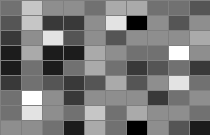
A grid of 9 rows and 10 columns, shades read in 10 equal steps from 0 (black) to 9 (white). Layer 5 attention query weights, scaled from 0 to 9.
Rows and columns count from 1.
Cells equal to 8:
4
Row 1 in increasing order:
3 4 4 4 4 5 5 6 6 7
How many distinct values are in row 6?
6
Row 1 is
4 7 5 5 4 6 6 4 4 3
